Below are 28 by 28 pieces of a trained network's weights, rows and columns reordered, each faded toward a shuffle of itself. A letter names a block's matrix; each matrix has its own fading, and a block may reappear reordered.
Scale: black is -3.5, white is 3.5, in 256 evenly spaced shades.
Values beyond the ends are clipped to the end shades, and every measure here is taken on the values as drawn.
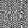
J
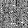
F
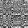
J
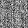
F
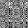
J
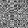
J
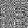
J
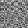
J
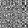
J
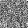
F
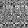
J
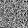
F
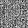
F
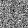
F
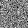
F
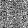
F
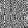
J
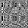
J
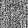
F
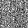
F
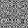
J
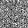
F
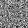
F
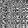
J
